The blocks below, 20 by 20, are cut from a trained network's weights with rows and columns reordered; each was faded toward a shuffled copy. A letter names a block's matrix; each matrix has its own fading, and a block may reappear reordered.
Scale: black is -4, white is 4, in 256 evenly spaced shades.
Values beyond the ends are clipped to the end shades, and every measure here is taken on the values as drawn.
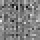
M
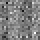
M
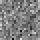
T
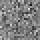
T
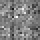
M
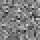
T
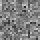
T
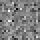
M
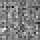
M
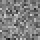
T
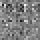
M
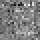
M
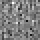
M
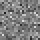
T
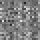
M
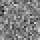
T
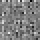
M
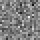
T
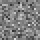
T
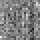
M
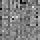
M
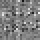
M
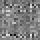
M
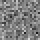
T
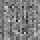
M
